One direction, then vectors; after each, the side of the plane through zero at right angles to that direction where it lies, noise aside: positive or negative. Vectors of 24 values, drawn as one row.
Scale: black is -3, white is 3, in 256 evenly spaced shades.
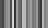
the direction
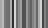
negative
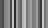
positive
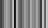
positive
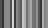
positive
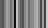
positive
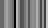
positive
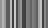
negative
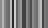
negative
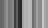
positive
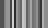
positive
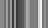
negative
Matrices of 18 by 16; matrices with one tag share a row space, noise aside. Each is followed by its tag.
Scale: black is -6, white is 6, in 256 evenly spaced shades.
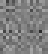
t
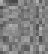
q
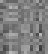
q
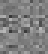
q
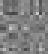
q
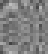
q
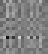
t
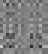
t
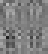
t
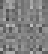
t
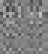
t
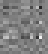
q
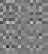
t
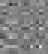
q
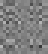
t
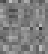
q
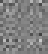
t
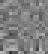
q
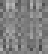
t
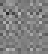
t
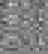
q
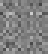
t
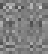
t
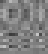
q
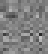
q
